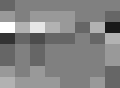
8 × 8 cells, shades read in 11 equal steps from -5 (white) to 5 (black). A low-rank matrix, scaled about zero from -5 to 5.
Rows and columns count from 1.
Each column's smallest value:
-5 -2 -4 -2 -1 0 -2 -2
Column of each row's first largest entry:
1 8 8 1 1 1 8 8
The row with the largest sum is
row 4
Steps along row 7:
up down up same same same up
